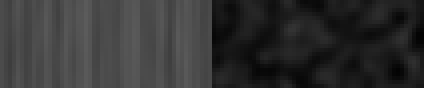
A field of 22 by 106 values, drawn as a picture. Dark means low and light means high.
It is made of 1 by 2 panels. Panel 1,1: low, streaked downward, faint in contrast. Panel 1,2: very low, blotchy, faint in contrast.
